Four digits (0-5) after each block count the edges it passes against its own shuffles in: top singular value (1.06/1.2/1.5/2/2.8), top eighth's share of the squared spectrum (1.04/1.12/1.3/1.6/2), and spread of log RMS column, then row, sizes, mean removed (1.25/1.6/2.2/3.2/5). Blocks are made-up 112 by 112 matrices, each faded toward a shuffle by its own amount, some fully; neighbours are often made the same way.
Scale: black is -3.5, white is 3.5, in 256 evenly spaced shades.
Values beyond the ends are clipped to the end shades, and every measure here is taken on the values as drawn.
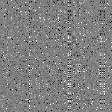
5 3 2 2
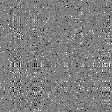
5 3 2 2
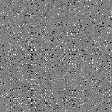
4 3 2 2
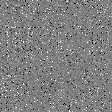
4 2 1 1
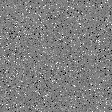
2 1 0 0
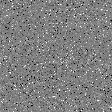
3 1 0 0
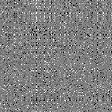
5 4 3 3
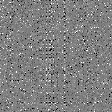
4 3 2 1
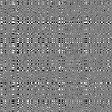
5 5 4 4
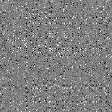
4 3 2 2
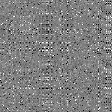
5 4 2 2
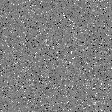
3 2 0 0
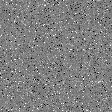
2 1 0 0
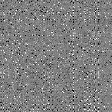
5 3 2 2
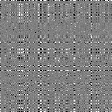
5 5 4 4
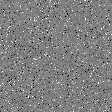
0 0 0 0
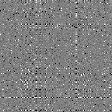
5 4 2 3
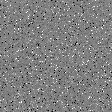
0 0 0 0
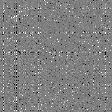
5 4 2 2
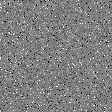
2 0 0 0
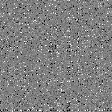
4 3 1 1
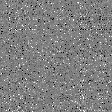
4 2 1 1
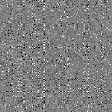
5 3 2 2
